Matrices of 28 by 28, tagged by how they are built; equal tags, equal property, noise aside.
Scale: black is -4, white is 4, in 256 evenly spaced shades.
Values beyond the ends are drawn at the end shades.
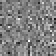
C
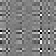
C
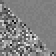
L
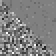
L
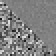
L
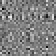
C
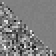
L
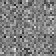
C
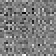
C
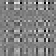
C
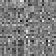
C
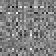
C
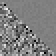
L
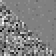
L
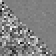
L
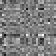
C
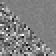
L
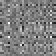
C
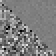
L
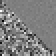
L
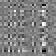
C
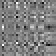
C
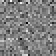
C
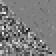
L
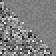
L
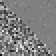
L
